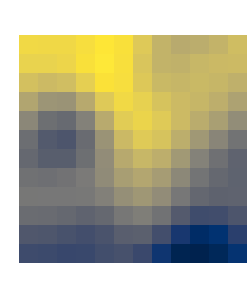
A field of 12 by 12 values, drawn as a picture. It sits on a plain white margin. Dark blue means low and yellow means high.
Ninth with the highest average: top middle. Ninth with the lowest average: bottom right. Slope: up to the top. Calmest part: top right. Lone odd cells: none.
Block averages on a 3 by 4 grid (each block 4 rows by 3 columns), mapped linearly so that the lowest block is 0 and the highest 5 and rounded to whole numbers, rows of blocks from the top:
4544 / 1342 / 1110
